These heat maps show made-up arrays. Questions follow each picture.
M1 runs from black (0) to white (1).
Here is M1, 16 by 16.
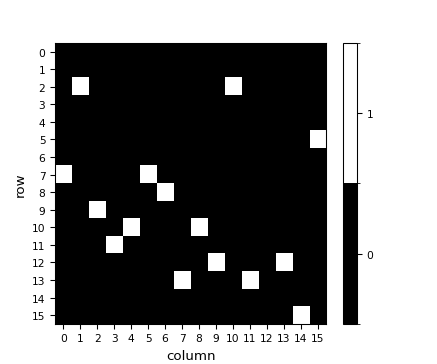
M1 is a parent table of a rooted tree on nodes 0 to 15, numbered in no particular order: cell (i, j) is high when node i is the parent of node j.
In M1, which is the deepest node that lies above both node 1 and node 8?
2
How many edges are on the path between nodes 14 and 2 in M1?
7
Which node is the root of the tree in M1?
12
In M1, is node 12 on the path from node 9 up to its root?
yes
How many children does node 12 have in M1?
2
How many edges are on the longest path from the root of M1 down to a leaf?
5
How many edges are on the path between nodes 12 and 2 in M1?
2
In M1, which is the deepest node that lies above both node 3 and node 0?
13
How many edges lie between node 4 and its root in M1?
4
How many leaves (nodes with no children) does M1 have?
6
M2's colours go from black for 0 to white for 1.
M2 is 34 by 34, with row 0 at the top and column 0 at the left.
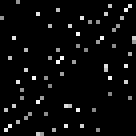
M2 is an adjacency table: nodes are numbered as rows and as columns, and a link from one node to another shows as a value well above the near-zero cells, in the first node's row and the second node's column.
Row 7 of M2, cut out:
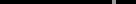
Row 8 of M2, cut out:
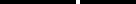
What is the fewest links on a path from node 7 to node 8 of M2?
4
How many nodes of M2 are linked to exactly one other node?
11
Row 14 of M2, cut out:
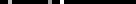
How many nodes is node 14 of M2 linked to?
3
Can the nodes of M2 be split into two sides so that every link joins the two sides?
yes
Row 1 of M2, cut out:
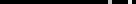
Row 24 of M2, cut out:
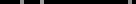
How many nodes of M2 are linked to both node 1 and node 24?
1
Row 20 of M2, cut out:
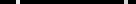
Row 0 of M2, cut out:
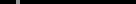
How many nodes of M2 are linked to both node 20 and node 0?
1
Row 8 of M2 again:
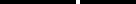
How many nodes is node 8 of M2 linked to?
1
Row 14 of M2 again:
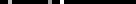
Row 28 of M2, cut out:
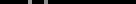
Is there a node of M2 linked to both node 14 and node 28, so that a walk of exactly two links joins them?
no
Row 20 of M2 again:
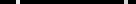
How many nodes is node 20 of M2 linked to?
2
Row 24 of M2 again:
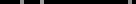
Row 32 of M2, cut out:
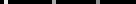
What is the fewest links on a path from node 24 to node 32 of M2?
1
